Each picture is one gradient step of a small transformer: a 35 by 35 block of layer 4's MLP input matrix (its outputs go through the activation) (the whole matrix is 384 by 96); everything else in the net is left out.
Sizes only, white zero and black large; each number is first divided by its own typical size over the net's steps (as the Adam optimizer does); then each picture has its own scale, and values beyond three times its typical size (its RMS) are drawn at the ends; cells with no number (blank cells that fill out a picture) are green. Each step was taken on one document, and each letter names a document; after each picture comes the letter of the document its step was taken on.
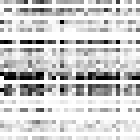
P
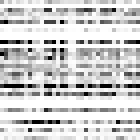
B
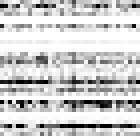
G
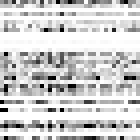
G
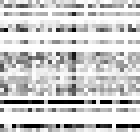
G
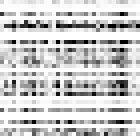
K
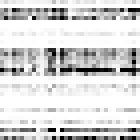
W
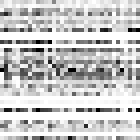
P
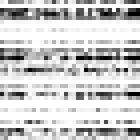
B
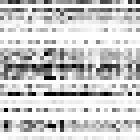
P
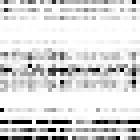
W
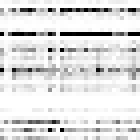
W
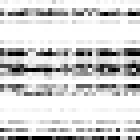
B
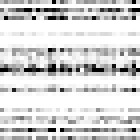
W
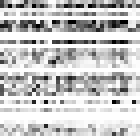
K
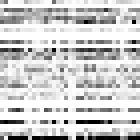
B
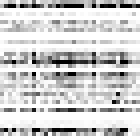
K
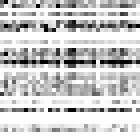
K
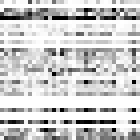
B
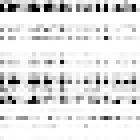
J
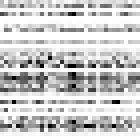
G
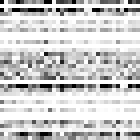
P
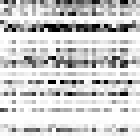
K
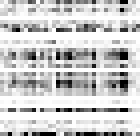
K
